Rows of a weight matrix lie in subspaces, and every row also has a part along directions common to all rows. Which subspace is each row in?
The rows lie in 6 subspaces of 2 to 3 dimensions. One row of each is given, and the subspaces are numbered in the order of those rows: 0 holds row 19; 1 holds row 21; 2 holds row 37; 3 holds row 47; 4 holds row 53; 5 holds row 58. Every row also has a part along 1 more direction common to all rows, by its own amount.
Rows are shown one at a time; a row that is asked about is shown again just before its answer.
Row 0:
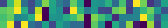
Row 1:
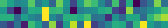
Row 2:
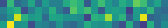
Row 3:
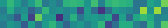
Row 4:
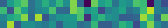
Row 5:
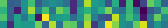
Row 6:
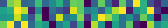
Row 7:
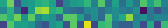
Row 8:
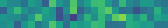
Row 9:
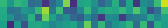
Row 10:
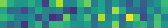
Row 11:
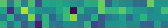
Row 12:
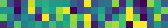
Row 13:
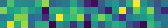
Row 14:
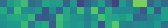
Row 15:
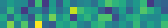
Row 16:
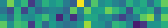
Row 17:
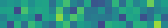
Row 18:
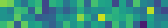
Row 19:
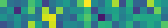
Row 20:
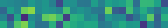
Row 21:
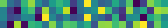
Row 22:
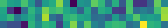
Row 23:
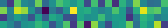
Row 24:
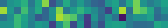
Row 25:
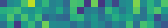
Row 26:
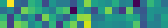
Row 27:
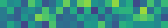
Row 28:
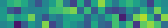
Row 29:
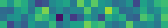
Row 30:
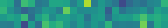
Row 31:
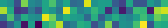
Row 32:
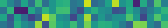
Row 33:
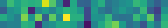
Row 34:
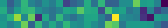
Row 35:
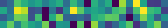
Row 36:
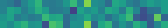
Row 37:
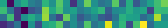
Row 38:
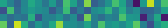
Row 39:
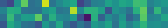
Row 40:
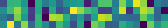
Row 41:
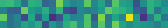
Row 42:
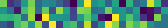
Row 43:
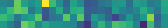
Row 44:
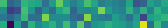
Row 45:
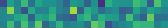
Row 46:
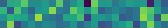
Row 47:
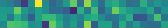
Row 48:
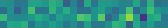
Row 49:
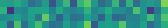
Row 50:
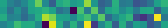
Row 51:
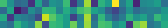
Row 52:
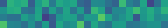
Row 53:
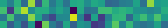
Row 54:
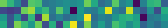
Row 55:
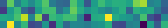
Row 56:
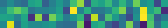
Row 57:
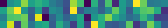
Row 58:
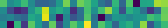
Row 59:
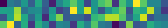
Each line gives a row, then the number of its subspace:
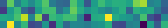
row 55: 1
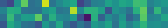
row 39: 2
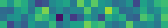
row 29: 5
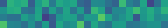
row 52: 0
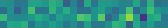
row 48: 5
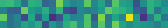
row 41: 2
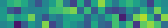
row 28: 3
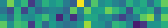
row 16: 5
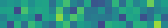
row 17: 5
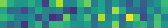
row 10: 2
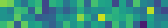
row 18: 2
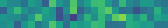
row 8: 5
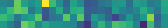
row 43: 1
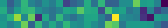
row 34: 0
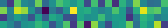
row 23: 1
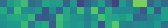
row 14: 0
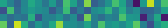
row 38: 3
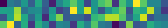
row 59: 1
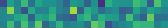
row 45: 4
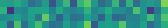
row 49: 5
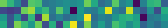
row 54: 2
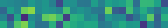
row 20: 2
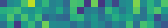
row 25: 4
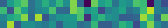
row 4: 3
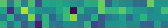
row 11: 4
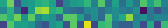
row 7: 1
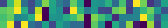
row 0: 1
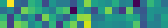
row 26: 2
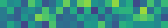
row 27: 0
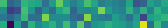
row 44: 1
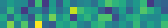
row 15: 4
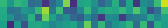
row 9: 5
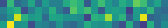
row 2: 1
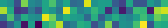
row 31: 2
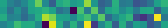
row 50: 3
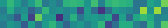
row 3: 0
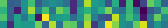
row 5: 0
